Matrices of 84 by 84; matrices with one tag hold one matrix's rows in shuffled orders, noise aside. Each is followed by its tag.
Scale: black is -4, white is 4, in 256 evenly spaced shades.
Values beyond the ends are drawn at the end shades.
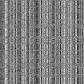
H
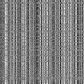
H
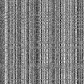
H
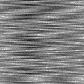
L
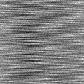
L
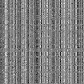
H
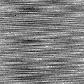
L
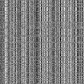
H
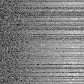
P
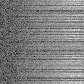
P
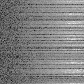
P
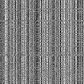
H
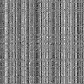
H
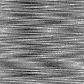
L
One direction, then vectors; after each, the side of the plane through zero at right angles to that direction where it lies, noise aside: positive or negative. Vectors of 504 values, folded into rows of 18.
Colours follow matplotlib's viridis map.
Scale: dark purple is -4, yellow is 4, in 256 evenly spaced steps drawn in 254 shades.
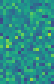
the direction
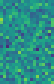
negative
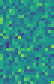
negative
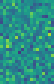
positive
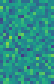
positive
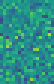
positive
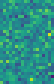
positive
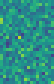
negative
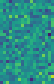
negative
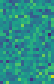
negative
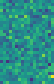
negative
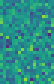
negative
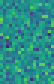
negative
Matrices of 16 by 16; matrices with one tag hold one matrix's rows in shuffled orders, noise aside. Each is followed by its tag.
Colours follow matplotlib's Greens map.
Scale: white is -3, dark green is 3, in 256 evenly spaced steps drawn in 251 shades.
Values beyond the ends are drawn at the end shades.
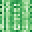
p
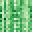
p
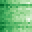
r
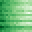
r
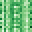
p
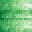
r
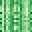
p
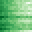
r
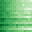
r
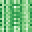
p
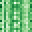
p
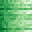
r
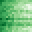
r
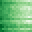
r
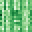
p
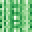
p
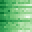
r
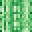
p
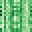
p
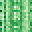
p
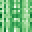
p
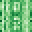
p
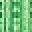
p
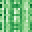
p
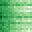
r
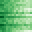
r
